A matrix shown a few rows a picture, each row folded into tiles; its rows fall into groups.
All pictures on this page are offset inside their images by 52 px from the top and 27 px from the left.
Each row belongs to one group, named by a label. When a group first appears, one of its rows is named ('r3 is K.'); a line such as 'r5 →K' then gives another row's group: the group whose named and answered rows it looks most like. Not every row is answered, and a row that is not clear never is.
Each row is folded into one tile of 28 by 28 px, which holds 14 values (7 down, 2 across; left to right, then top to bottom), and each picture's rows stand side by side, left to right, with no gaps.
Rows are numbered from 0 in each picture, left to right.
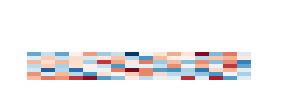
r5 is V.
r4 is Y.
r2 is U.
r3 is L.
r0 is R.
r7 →V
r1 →R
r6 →V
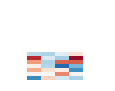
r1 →Y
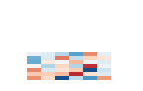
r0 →U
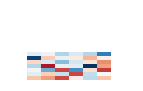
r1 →U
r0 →R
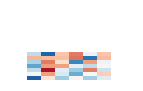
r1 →V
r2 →Y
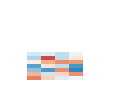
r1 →Y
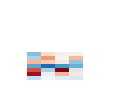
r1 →Y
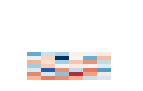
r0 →R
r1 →U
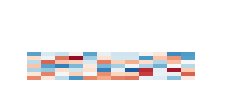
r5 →L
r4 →Y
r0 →U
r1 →Y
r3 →R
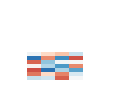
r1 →R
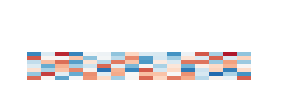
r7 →V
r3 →Y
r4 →U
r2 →R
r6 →V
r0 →U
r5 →U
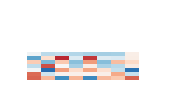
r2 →L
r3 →R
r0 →R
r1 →L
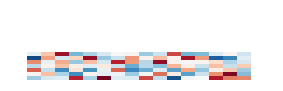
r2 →L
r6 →L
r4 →U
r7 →R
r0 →Y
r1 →V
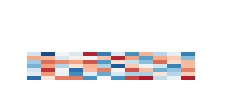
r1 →R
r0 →L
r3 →L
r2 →V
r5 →L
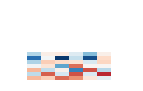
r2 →U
